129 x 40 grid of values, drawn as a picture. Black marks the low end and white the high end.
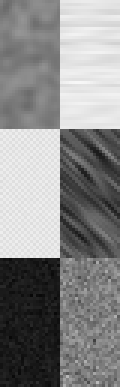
It is made of 3 by 2 panels. Panel 1,1: middling, blotchy, faint in contrast. Panel 1,2: very high, streaked across, faint in contrast. Panel 2,1: very high, checkered, faint in contrast. Panel 2,2: low, slanting down to the right. Panel 3,1: very low, fine-grained, faint in contrast. Panel 3,2: middling, fine-grained.
